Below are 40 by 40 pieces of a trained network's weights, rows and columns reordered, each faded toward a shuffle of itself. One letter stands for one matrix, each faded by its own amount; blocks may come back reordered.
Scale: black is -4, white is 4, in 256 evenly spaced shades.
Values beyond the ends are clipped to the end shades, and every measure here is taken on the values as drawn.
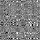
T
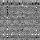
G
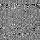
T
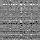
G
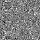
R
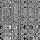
T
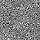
R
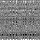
G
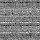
G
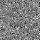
R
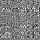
T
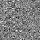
R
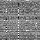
G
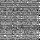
G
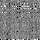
T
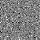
R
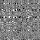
T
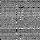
G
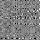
T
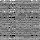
G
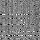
T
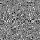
R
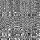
T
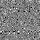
R
